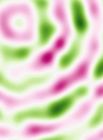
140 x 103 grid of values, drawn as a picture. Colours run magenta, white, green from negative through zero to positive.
The field is smooth, with broad soft blobs. On average the colour sits 50% of the way up the scale. There are no lone odd cells. There is no overall slope. Concentric rings centre on the top left.
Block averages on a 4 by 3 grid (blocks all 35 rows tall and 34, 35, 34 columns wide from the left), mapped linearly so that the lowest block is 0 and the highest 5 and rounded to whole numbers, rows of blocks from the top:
045
413
322
353
